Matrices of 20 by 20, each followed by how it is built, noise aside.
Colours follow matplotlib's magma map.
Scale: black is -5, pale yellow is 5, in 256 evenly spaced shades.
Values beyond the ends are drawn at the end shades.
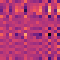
low rank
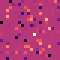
sparse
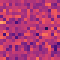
low rank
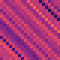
Toeplitz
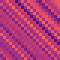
Toeplitz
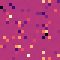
sparse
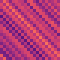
Toeplitz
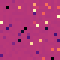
sparse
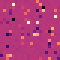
sparse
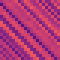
Toeplitz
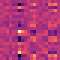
low rank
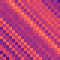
Toeplitz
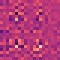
low rank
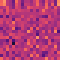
low rank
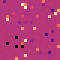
sparse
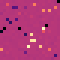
sparse
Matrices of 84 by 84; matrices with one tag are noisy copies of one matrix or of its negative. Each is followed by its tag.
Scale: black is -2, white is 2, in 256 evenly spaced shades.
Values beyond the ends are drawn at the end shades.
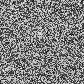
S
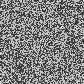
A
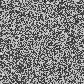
A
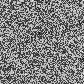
S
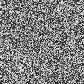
A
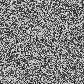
S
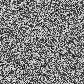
S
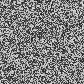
S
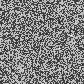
A
